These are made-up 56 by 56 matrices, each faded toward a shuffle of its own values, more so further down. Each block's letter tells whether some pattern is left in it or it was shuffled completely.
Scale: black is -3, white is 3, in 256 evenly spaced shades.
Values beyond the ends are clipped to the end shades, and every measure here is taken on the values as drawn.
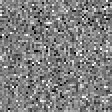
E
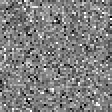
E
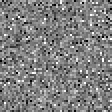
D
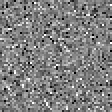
E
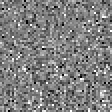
E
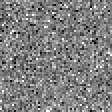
E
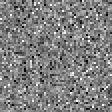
E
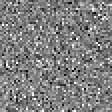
E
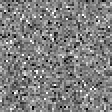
E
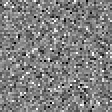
D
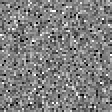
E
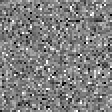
E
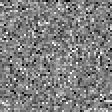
E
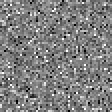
D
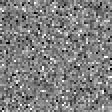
D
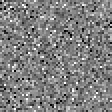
D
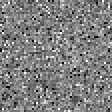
E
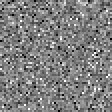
D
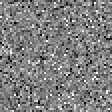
D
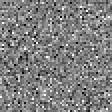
E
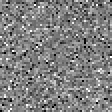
D
